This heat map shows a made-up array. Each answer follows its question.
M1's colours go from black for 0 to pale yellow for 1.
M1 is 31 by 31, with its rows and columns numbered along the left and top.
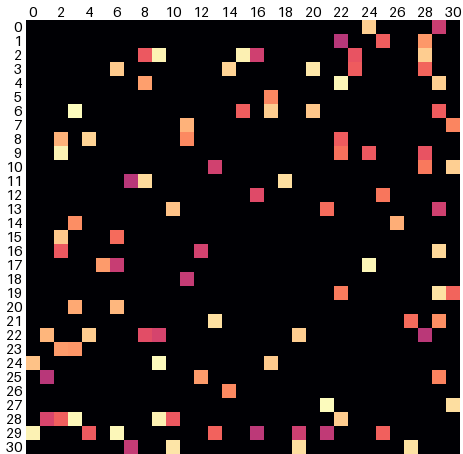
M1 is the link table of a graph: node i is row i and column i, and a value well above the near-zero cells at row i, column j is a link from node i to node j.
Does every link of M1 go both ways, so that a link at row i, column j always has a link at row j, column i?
yes
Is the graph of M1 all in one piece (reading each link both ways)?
yes
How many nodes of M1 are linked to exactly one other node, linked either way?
3
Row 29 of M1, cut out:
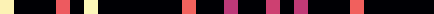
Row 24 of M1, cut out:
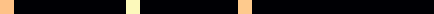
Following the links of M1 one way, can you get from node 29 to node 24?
yes
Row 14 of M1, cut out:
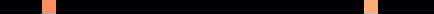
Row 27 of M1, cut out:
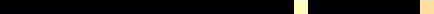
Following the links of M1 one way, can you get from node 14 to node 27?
yes
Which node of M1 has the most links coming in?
node 29
